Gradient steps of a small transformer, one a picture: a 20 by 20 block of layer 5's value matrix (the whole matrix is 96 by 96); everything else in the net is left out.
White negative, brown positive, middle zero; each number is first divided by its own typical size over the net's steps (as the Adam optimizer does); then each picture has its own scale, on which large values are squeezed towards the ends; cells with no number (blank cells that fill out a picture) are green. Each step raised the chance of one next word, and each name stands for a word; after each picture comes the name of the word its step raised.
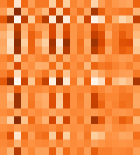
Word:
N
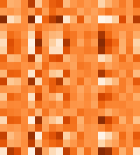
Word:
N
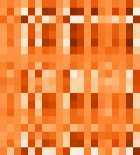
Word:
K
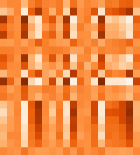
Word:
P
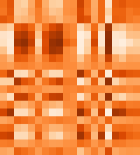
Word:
P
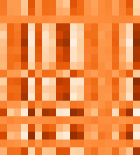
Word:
P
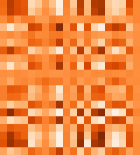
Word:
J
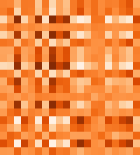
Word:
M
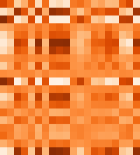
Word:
N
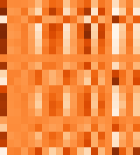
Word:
K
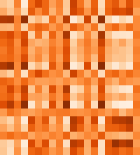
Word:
M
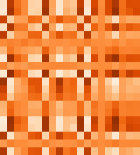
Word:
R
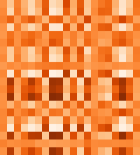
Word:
R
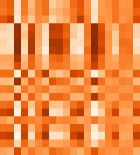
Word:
P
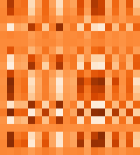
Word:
J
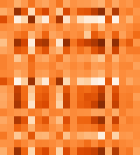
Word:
N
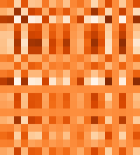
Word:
N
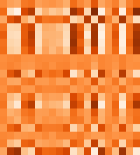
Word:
K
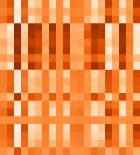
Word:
P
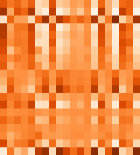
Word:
K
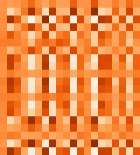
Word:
M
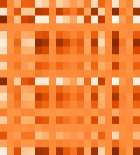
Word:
N
